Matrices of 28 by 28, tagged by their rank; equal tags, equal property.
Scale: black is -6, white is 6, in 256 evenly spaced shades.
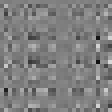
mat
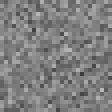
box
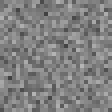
box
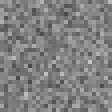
box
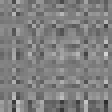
mat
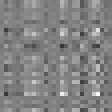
mat
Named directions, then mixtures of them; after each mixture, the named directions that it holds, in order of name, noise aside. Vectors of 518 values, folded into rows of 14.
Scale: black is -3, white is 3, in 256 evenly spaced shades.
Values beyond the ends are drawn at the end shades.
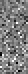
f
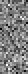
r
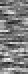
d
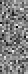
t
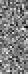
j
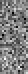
f, j, t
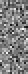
j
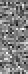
d, j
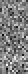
f, r, t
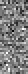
d, j, r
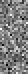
r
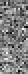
d, f, j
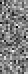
t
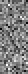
r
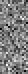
r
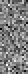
r
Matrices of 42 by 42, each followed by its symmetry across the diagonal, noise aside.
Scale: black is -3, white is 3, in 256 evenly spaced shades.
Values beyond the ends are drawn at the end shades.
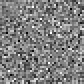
antisymmetric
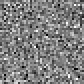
antisymmetric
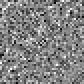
symmetric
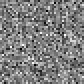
antisymmetric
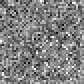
symmetric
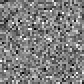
neither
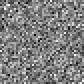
symmetric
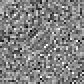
symmetric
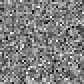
antisymmetric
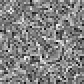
symmetric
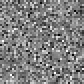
antisymmetric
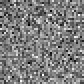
neither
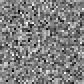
neither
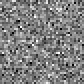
neither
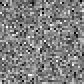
neither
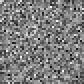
symmetric
